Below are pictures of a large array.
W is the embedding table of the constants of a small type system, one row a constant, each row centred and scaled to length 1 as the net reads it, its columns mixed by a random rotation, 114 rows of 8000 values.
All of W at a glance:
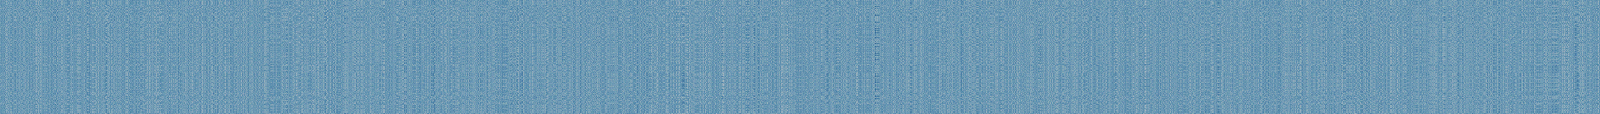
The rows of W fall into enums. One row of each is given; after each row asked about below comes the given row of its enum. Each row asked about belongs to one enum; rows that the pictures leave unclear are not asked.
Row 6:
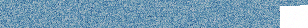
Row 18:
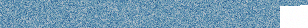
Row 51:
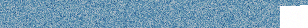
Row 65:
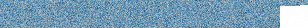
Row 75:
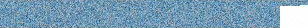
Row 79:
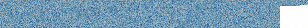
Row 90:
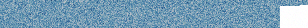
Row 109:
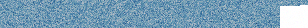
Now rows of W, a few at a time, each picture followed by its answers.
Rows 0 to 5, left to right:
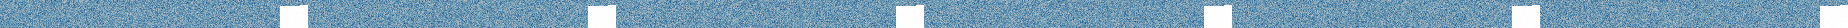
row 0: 90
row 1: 51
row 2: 109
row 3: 109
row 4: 51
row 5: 18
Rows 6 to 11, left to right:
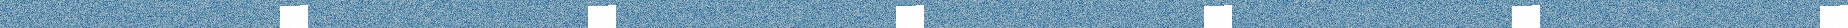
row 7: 109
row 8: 79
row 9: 65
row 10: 90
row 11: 18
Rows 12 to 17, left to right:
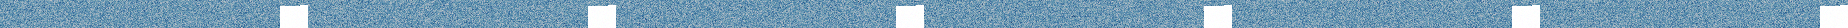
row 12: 65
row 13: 109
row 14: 75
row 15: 6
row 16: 65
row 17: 65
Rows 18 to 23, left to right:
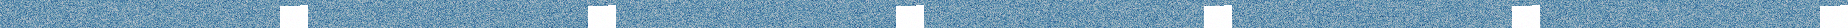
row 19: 65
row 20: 65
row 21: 51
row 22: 6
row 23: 18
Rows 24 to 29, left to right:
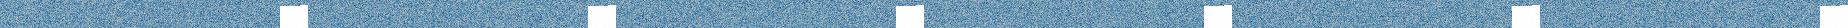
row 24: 109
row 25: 51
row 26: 75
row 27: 65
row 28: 6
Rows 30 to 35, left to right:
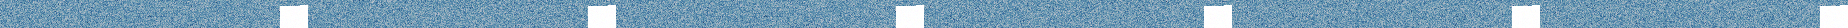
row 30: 6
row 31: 90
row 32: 6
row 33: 75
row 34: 51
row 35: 51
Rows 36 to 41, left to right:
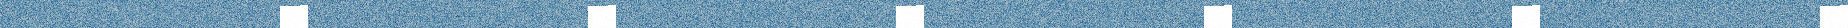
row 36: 18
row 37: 6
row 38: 51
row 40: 65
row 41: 90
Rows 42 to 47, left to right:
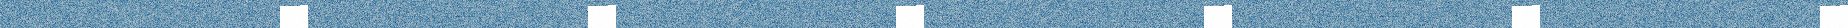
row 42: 18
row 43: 6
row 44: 109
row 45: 109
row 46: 6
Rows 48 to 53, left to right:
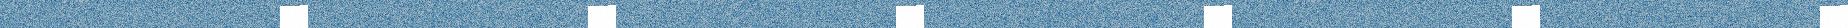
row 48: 90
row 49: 51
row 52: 90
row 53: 6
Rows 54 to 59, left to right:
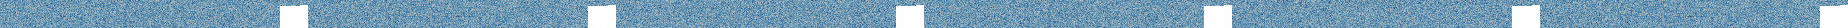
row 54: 51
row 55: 6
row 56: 65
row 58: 90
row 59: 6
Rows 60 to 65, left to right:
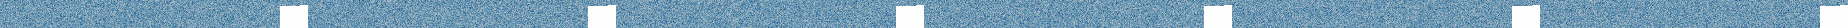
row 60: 51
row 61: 90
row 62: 109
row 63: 51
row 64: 79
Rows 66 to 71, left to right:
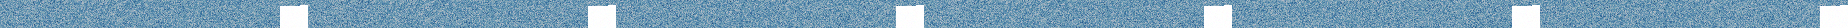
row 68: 51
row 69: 109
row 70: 65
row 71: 51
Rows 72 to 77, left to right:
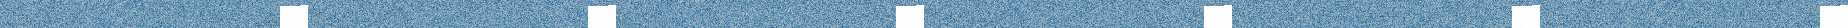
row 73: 75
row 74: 90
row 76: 6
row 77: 109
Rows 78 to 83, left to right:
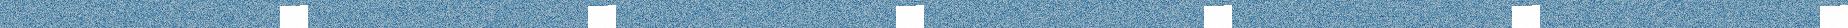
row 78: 51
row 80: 75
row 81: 75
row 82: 6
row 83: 109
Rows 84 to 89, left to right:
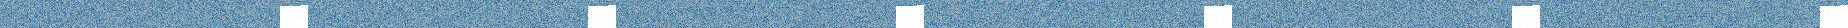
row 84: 75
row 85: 75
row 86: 79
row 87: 109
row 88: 75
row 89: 6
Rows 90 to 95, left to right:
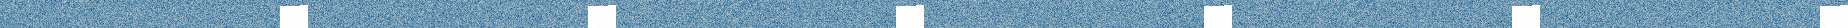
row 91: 51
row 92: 109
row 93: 65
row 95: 75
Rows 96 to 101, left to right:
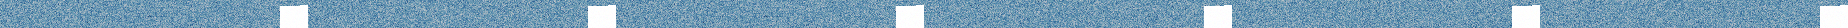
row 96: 6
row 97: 18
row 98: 6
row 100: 65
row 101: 109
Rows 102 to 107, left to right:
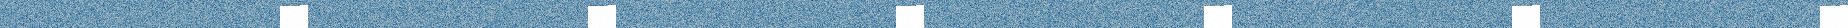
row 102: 75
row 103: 79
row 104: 65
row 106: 109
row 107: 51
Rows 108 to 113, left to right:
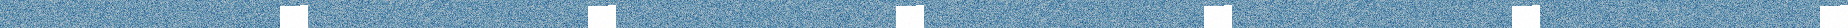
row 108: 65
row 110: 51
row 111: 109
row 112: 109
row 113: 18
